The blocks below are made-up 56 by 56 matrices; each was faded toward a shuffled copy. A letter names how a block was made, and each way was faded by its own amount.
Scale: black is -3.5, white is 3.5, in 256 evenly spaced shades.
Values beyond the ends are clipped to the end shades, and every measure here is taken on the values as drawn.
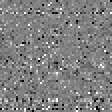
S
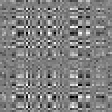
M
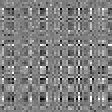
M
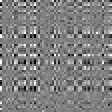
M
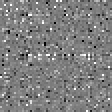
S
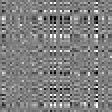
M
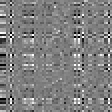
M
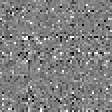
S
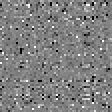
S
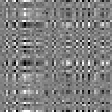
M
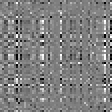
M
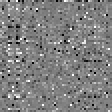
S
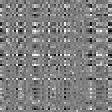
M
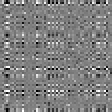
M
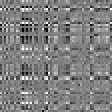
M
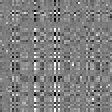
M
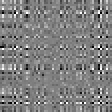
M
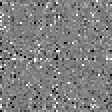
S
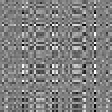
M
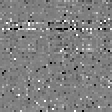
S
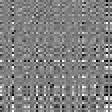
M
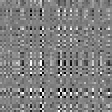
M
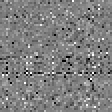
S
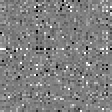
S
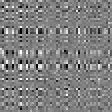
M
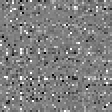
S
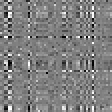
M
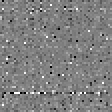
S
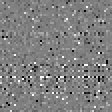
S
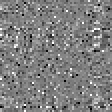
S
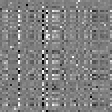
M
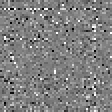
S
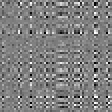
M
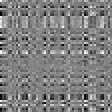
M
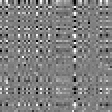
M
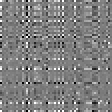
M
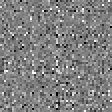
S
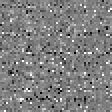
S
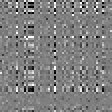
M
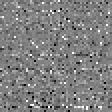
S
